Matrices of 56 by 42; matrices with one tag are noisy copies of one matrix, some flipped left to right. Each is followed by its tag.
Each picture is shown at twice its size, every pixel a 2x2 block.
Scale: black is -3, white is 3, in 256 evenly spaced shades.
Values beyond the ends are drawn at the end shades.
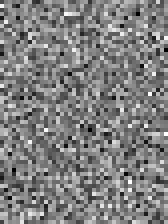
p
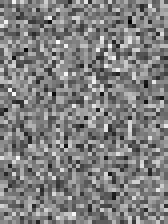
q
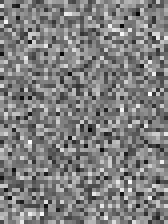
p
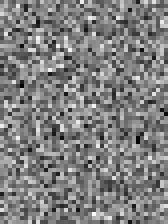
q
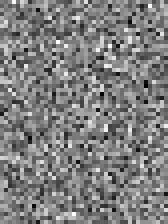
q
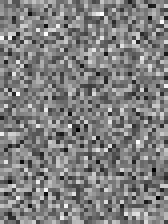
p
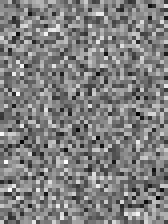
p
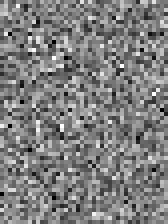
q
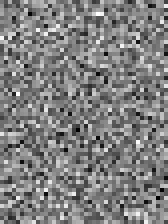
p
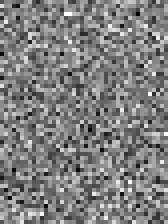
p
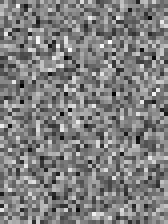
q
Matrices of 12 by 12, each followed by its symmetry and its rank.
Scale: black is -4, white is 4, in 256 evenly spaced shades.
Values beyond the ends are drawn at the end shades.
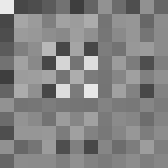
symmetric, rank two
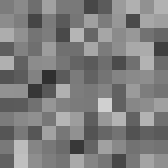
neither, full rank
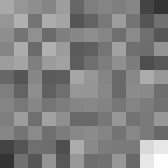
symmetric, rank two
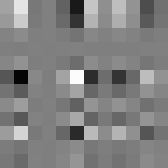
neither, rank one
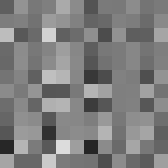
neither, rank two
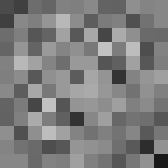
symmetric, full rank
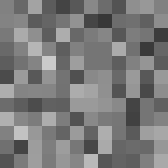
neither, full rank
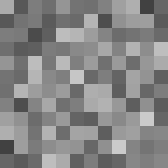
symmetric, full rank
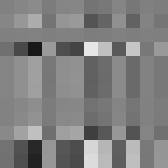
neither, rank one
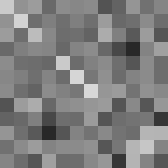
symmetric, full rank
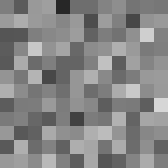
neither, full rank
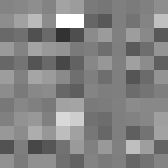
neither, rank two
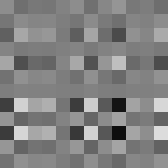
neither, rank one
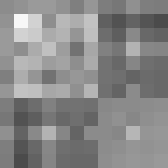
symmetric, rank two
